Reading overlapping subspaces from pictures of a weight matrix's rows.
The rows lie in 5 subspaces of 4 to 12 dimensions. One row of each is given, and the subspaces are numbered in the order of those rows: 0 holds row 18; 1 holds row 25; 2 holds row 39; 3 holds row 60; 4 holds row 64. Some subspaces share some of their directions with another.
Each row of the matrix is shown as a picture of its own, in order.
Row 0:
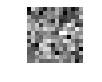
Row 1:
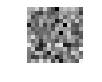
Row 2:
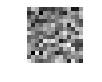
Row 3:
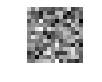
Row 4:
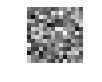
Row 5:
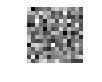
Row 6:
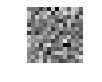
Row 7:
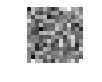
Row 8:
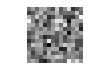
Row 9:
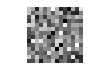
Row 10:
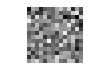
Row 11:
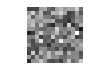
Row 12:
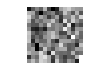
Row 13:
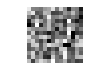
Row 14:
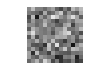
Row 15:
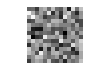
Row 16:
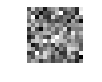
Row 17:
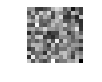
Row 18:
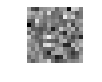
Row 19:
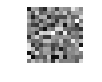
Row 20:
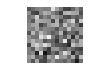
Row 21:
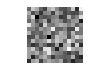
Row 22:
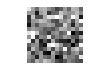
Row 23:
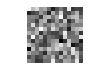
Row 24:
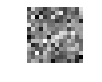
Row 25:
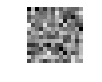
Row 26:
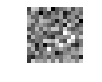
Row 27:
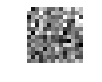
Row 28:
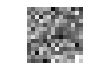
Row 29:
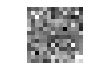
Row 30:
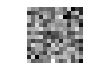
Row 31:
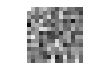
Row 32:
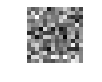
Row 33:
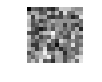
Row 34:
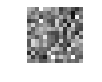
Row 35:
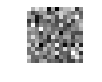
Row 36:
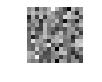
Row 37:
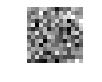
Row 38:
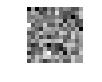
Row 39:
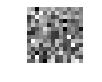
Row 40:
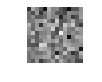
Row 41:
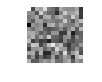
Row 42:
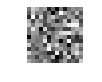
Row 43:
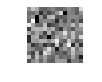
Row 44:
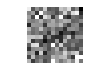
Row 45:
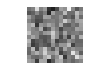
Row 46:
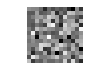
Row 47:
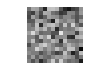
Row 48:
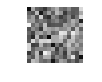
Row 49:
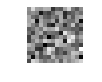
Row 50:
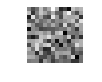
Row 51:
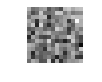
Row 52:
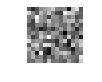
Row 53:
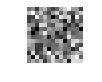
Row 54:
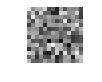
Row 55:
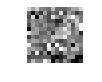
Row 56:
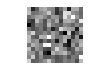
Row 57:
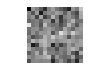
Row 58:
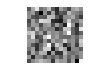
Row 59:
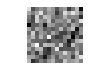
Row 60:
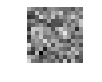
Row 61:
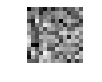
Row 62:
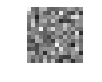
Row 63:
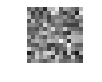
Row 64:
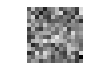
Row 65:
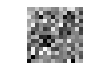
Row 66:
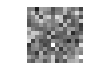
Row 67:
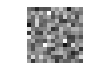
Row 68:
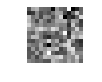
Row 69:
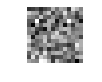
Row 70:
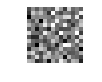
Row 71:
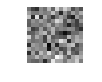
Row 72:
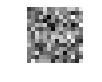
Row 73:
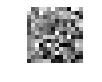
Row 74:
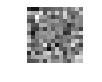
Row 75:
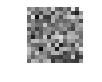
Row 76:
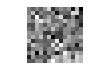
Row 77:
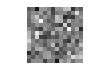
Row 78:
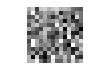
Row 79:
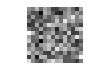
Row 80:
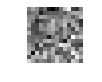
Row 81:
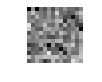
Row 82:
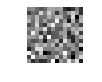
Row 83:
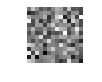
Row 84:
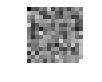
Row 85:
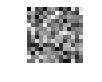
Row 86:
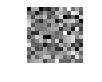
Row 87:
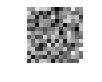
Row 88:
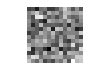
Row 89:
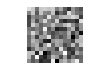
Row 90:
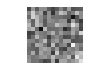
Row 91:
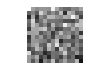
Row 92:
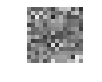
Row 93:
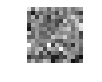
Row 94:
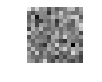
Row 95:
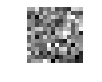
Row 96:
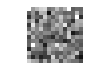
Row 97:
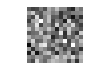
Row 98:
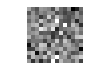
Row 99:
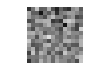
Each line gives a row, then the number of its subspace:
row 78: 2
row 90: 4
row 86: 0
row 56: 3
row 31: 0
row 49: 0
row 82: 2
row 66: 1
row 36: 2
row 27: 2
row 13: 2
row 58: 2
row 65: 3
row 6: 0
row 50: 0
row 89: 2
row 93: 1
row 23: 2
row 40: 3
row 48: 1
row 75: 3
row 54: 4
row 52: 0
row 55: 1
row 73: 3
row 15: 3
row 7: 2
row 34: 2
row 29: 4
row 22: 1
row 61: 2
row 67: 0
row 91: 2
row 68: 2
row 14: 1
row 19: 3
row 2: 3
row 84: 0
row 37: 2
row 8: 2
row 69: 2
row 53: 2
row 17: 2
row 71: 4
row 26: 0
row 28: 2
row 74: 2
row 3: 2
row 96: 2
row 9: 3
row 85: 1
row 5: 2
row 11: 3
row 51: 2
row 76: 0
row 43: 2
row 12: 3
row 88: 3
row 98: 3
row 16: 4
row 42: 4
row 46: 3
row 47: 3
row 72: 3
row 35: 0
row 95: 4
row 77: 1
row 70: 2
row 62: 3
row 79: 3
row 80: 3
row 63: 4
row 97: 2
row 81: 1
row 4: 3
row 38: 1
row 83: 2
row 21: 3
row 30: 2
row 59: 3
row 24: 4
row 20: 0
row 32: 3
